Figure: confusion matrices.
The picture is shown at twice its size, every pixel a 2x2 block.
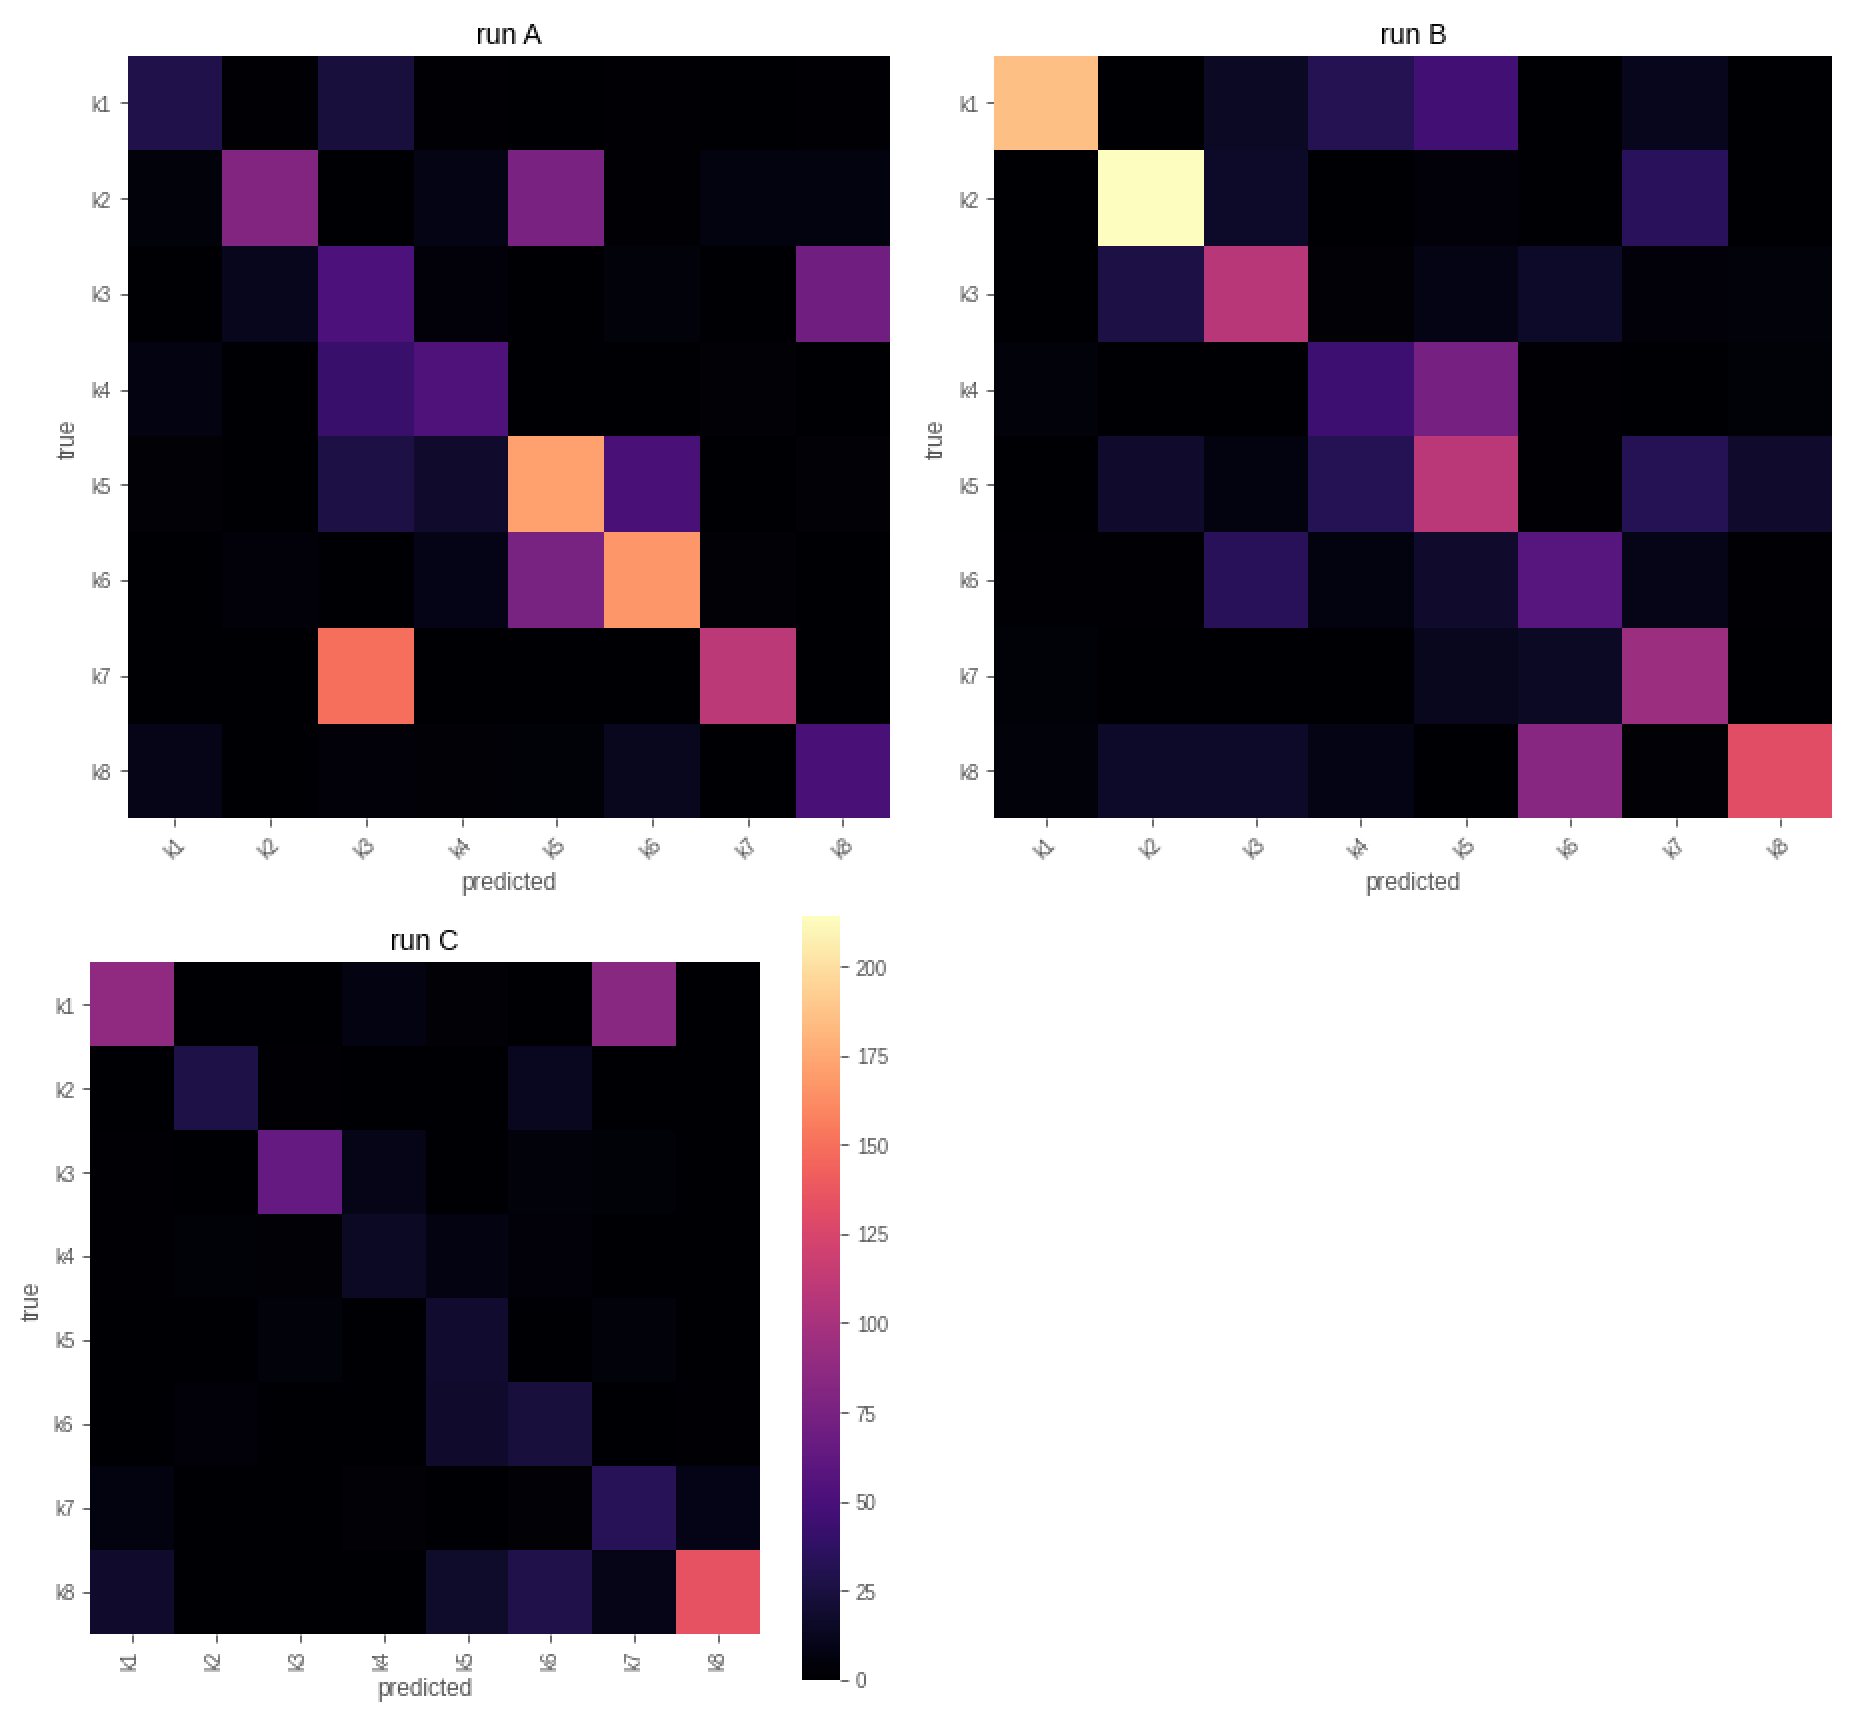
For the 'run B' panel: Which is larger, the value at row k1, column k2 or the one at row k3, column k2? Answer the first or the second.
the second
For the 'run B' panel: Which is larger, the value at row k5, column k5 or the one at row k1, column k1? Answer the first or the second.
the second
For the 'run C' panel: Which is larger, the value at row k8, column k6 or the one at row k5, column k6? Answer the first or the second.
the first
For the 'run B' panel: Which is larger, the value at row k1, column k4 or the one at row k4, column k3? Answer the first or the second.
the first
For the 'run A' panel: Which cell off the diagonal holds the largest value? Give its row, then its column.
k7, k3
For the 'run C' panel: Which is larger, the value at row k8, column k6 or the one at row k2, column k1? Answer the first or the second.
the first
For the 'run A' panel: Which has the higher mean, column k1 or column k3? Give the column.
k3
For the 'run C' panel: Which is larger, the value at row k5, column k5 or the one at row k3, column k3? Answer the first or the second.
the second
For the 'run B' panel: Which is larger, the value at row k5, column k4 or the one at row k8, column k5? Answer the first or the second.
the first
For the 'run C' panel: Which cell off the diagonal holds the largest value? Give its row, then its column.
k1, k7
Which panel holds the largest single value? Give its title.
run B
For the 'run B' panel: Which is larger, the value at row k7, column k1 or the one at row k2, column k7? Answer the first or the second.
the second
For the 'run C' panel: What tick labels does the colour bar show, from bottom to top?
0, 25, 50, 75, 100, 125, 150, 175, 200
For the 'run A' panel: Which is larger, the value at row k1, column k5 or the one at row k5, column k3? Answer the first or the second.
the second
